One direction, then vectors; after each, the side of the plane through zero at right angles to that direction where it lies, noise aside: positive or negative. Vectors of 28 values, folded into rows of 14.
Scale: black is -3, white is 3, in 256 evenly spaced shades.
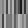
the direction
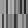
positive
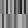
positive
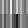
negative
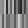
positive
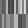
negative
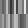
negative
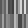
negative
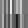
negative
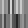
negative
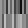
positive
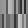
positive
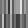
negative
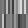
negative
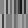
positive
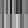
positive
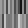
positive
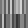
negative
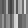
negative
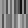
positive
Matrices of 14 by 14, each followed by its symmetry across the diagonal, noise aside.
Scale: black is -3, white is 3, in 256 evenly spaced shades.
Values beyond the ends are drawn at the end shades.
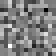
antisymmetric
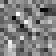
antisymmetric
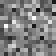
neither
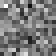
neither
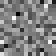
antisymmetric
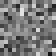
neither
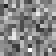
neither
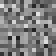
neither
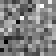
antisymmetric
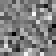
antisymmetric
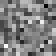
antisymmetric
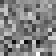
neither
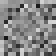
symmetric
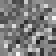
symmetric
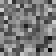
symmetric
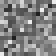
symmetric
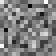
symmetric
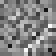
symmetric
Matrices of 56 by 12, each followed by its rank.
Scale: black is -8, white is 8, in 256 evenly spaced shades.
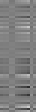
one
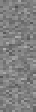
full rank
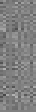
two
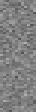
full rank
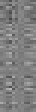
two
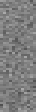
full rank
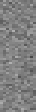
full rank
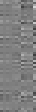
two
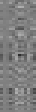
two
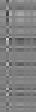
one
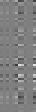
one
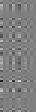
one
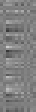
two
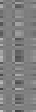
one
